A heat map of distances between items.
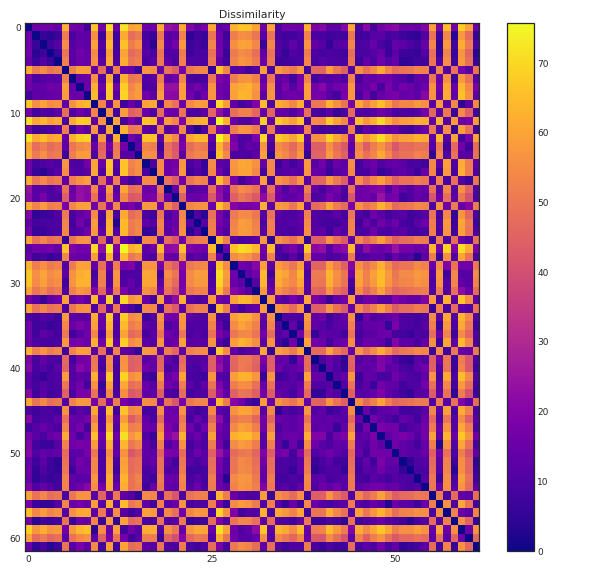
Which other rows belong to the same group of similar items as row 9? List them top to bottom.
5, 11, 13, 14, 15, 18, 21, 25, 28, 29, 30, 31, 33, 38, 44, 55, 57, 59, 60
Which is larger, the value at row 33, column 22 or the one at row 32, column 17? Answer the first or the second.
the first
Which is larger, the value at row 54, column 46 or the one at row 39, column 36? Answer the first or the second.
the first
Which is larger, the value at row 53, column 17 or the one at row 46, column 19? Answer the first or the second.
the second
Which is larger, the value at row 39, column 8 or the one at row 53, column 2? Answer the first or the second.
the first
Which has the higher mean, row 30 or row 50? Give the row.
30
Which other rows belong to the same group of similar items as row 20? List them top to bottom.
0, 1, 2, 3, 4, 6, 7, 8, 10, 12, 16, 17, 19, 22, 23, 24, 26, 27, 32, 34, 35, 36, 37, 39, 40, 41, 42, 43, 45, 46, 47, 48, 49, 50, 51, 52, 53, 54, 56, 58, 61
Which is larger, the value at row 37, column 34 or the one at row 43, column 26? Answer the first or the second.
the second
